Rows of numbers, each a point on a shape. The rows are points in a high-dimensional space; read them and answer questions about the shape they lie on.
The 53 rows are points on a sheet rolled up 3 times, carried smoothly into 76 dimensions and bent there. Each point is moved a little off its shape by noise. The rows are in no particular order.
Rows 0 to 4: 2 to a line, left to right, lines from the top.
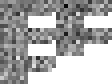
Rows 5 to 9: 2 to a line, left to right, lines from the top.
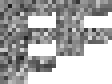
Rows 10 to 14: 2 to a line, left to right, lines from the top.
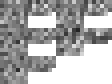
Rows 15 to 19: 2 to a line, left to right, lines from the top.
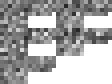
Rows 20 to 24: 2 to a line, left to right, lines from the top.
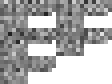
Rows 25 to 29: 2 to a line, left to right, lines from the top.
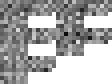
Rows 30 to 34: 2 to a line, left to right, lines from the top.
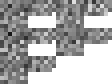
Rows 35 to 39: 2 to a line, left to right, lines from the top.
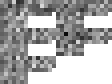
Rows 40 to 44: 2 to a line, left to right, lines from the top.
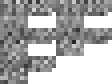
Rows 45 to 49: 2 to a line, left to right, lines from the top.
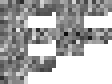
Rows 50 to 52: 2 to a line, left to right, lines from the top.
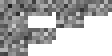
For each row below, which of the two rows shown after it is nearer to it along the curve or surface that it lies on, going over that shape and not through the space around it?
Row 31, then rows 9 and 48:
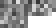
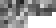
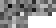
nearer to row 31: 48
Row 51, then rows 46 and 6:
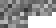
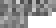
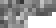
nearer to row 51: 46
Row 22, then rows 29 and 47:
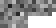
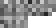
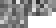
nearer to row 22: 29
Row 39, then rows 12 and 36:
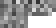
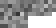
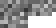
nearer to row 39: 36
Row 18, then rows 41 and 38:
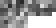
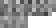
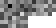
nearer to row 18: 38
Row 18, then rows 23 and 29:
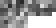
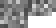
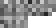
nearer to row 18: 29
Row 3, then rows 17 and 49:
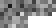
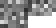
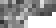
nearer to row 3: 17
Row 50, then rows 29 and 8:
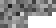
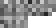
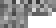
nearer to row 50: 29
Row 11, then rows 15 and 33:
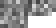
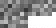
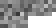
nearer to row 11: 15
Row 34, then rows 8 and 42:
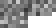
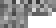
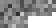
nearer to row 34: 42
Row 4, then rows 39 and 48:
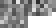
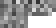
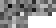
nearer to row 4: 39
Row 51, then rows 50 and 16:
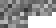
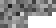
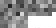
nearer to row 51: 50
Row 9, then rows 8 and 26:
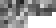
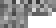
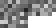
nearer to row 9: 26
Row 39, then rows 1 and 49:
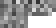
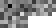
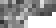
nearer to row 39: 1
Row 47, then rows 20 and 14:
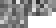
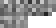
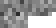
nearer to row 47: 20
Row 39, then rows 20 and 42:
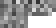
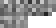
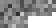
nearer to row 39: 20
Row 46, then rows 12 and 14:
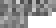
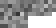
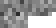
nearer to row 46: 12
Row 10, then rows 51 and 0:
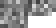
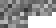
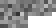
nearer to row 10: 51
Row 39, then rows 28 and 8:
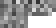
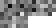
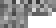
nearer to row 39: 8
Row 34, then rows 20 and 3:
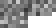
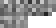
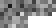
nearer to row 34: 3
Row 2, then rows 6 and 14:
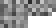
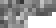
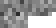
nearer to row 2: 6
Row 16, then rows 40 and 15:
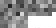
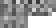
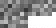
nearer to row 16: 15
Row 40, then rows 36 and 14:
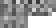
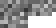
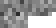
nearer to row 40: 36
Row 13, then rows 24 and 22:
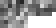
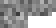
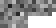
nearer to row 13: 22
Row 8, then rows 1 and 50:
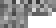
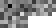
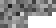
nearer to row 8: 1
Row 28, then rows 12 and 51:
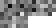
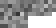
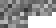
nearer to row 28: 51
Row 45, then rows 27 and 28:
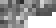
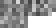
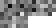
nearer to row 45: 28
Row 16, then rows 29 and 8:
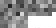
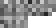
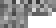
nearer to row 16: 29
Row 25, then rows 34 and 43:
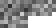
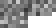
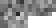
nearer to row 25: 34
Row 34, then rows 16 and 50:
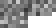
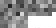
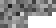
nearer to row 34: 50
